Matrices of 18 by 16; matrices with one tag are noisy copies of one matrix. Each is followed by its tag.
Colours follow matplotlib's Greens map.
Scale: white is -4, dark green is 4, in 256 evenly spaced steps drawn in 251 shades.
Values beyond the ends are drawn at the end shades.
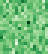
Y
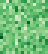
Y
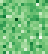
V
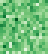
V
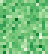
V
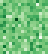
V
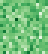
V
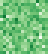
V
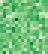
V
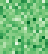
Y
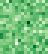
Y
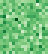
V
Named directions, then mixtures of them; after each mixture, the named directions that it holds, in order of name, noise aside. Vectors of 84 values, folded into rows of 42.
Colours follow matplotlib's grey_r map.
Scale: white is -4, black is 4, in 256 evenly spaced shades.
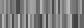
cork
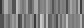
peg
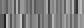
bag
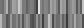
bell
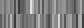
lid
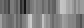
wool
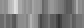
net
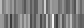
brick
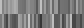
brick, cork, net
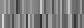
cork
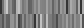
bell, peg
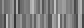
bag, lid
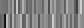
bag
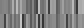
bag, bell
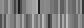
bell, lid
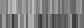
cork, net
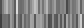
lid, net, peg
